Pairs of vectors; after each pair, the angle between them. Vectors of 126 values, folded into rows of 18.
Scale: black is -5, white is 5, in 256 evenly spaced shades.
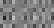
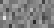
partly opposed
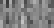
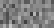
orthogonal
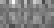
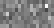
orthogonal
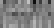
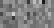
partly opposed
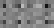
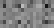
nearly parallel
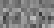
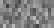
partly aligned
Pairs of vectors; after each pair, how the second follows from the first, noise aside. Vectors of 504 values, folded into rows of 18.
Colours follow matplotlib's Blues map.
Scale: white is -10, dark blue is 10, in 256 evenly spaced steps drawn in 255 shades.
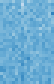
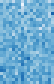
scaled up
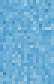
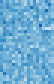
scaled up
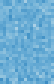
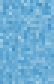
wrapped around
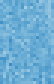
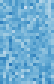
scaled up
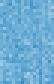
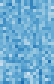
scaled up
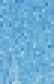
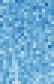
scaled up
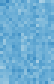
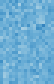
wrapped around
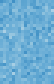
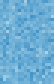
wrapped around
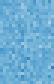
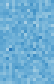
wrapped around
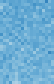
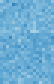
wrapped around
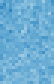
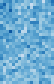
scaled up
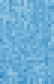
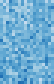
scaled up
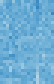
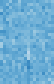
wrapped around
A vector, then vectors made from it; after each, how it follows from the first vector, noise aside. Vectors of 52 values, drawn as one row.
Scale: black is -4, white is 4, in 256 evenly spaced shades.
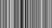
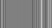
partly zeroed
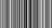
reversed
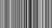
reversed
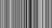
reversed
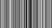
reversed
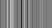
partly zeroed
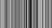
reversed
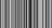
reversed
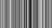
reversed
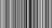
reversed
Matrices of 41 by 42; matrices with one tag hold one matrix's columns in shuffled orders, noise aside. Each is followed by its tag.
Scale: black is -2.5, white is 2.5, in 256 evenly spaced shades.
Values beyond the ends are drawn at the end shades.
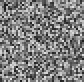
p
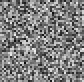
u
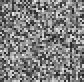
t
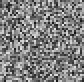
p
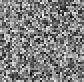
t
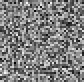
u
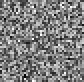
p
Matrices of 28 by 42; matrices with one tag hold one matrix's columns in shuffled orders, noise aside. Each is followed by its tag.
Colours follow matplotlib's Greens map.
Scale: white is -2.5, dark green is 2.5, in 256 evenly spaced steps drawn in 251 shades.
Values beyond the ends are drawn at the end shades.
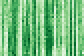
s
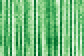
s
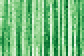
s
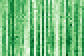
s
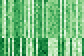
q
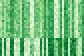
q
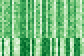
q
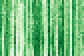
s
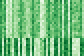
q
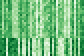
q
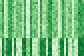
q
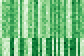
q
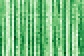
s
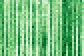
s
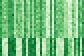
q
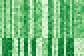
q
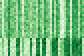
q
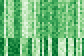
q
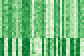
q
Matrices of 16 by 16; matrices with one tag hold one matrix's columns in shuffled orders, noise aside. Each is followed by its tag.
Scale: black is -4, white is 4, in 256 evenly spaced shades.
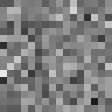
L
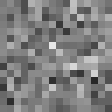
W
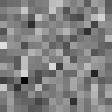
W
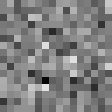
W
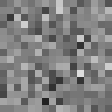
L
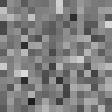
L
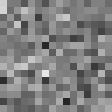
L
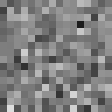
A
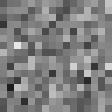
W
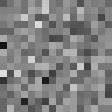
L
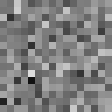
L
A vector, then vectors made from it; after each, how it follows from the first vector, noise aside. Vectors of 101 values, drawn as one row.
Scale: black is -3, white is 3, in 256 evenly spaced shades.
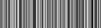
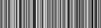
copied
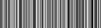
copied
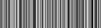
copied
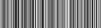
sign-scrambled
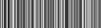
reversed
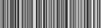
negated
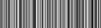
copied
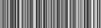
negated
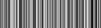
copied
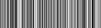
sign-scrambled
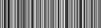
reversed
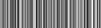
negated
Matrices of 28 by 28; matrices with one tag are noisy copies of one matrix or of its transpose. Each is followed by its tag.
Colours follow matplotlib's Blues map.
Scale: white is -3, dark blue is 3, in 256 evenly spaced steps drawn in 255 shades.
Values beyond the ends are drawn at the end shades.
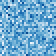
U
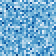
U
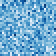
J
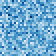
U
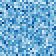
U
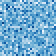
U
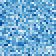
J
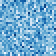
J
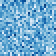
J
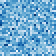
J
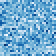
J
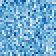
J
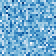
U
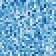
J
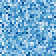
U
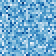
U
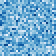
J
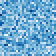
J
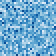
U
